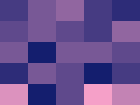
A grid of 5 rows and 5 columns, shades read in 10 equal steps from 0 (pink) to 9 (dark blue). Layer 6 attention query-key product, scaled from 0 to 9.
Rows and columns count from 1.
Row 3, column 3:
5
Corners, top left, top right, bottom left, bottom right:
7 8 1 2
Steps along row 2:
down up up down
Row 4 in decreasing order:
9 8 7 6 5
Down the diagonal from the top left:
7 5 5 9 2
